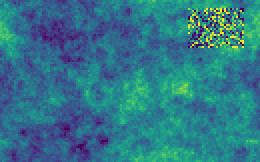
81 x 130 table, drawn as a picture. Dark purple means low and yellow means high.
No single row or column stands out from its neighbours. An odd patch, rougher than its surroundings, sits in the top right. The texture is blotchy. The top right is the roughest part.
